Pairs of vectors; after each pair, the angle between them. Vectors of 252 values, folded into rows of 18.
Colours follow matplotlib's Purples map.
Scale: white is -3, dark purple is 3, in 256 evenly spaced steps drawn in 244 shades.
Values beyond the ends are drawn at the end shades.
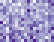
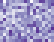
partly aligned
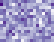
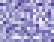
partly aligned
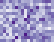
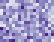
orthogonal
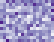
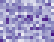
nearly opposite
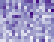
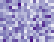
partly opposed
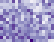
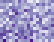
partly aligned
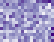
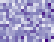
partly opposed
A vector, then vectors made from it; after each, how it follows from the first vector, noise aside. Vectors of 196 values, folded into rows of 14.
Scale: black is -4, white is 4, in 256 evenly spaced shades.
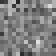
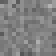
shrunk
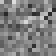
wrapped around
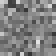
sign-scrambled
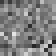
wrapped around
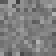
shrunk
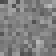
shrunk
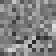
wrapped around
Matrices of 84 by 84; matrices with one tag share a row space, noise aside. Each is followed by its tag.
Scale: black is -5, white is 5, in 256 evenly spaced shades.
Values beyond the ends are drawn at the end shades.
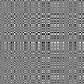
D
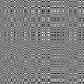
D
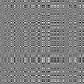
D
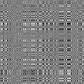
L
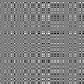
D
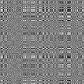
L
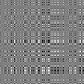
D
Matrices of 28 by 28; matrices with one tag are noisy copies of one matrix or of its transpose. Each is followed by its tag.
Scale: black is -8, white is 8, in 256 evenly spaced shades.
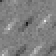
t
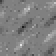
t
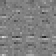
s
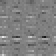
s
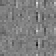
s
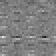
s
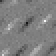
t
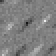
t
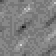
t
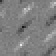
t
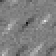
t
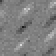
t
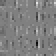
s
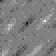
t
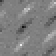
t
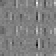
s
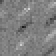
t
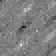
t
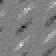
t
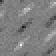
t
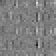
s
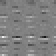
s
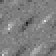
t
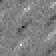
t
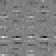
s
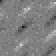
t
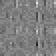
s
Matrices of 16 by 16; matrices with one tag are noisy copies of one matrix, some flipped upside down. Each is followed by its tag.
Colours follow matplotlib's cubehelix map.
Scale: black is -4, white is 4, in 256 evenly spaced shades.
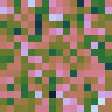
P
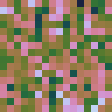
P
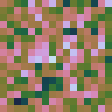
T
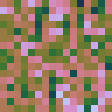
P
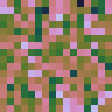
P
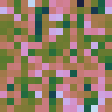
P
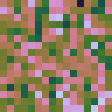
P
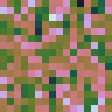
P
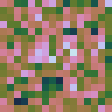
T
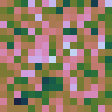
T
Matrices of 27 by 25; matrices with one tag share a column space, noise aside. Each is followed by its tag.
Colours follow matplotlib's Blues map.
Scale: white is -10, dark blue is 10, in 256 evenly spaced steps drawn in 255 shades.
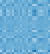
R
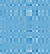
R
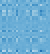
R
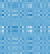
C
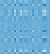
R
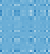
R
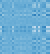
C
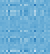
R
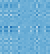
C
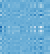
C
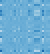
R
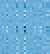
C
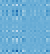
R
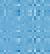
R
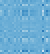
R
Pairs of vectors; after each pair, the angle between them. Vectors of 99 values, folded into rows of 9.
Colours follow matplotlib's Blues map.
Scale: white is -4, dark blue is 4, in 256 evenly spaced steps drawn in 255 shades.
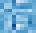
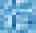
nearly parallel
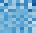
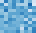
nearly opposite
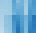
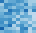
partly opposed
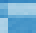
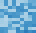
orthogonal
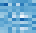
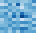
nearly opposite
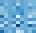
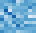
partly aligned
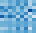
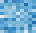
partly opposed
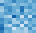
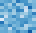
orthogonal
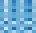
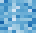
partly opposed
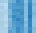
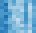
nearly opposite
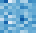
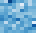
partly opposed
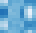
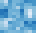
nearly parallel
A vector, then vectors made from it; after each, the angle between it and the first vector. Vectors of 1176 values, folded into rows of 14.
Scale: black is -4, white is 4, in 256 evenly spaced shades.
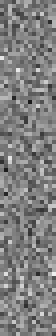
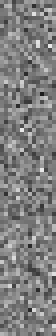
partly aligned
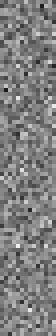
orthogonal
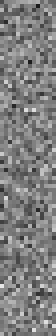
partly aligned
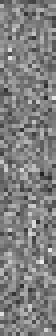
partly opposed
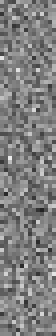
nearly parallel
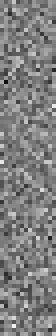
partly opposed
